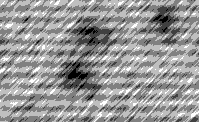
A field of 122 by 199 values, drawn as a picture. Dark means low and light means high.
Three dips sink into the field. Horizontal stripes repeat 11 times down the table. Overall the values sit about 60% of the way up the scale.
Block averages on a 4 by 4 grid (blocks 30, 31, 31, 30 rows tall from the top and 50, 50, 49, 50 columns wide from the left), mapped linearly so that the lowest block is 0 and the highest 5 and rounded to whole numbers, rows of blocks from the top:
5452 | 5244 | 5055 | 4445
